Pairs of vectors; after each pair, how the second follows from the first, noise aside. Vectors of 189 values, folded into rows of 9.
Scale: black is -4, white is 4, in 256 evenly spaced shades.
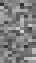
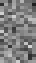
shuffled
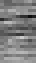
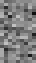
shuffled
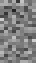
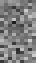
shuffled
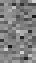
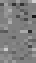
partly zeroed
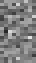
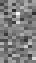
shuffled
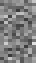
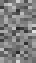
shuffled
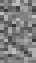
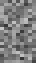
shuffled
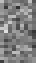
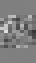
partly zeroed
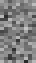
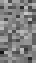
shuffled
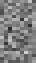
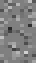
partly zeroed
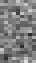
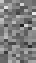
shuffled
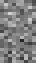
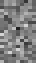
shuffled
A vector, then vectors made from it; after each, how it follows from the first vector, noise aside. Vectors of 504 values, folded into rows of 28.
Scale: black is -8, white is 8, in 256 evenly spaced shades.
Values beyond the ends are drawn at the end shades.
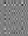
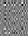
scaled up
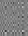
reversed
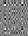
scaled up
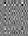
scaled up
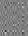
reversed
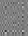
reversed
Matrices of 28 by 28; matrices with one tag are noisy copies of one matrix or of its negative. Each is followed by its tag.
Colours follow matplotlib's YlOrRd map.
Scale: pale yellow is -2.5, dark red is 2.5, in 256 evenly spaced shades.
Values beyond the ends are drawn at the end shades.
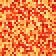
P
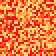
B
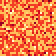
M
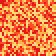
P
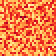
M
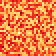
M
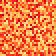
M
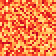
P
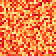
M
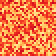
P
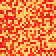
B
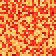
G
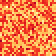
P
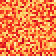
B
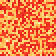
B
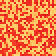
G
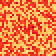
P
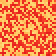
P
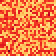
B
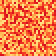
M
